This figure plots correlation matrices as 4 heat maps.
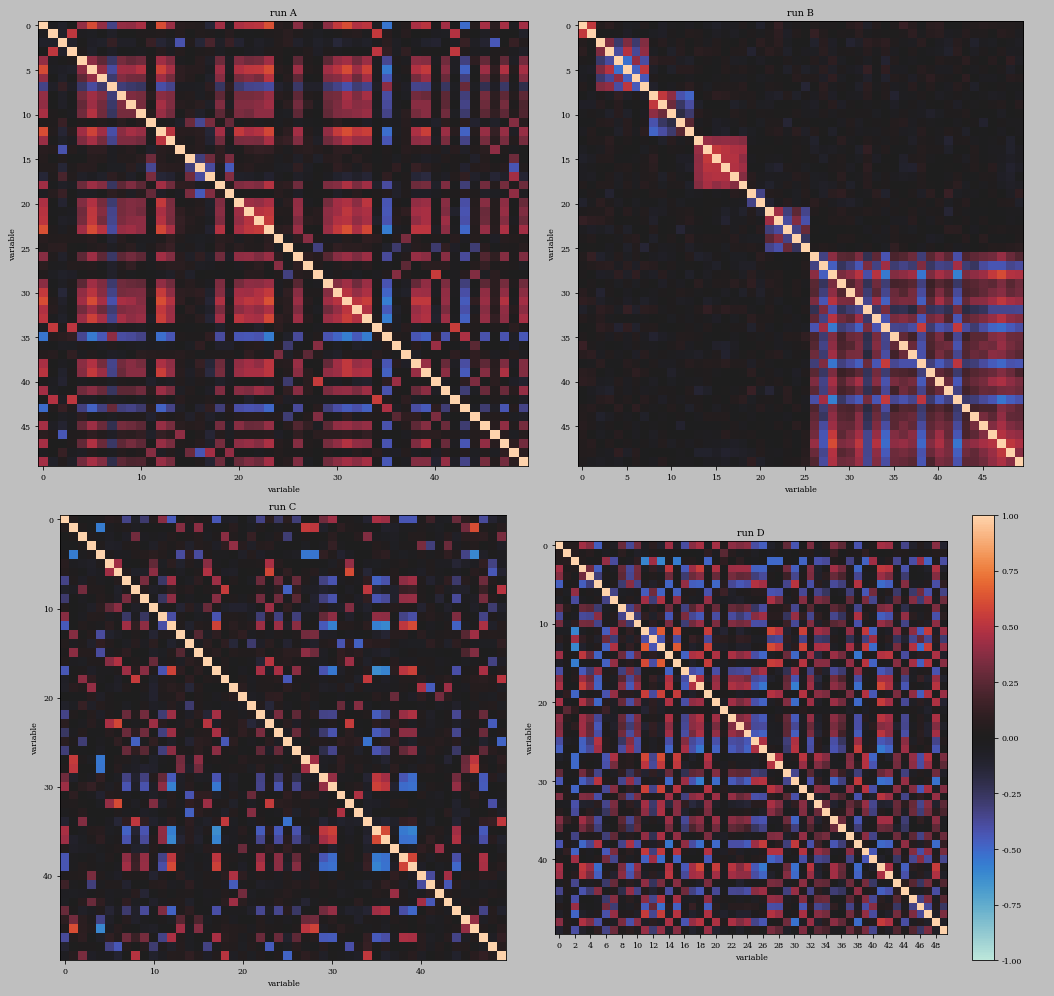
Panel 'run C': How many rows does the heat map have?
50
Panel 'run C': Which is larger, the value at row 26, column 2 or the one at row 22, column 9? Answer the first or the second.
the second
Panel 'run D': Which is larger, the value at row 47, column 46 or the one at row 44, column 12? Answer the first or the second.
the second
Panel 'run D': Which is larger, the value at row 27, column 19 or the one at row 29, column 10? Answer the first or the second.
the first
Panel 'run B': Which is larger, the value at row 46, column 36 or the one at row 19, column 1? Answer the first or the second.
the first
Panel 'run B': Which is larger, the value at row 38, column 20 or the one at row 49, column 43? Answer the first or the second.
the second
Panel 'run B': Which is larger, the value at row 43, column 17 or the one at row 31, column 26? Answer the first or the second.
the second
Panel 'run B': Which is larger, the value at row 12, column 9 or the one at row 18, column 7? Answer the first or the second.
the second
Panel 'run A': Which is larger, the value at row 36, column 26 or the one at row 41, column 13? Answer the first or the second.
the second
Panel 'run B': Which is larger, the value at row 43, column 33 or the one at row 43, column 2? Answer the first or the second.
the first
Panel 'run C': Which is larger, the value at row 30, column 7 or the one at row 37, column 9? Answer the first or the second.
the second
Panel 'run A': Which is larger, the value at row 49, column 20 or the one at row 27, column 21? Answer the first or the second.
the first
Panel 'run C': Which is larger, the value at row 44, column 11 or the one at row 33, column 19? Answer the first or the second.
the first
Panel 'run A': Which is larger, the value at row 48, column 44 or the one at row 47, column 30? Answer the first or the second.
the second
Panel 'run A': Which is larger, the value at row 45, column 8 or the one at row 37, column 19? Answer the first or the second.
the first
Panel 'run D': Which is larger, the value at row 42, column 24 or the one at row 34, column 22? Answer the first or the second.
the first
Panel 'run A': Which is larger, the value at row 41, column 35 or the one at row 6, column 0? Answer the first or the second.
the second
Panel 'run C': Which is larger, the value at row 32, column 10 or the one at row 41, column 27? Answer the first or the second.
the first
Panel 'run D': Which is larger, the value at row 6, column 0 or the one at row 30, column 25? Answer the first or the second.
the second
